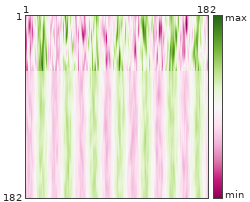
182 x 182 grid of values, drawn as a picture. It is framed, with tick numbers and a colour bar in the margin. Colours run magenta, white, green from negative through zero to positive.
Seam: horizontal, 30% of the way down, the bottom part calmer. Histogram: bell-shaped. Slope: none. Stripes: upright, repeating 7 times.
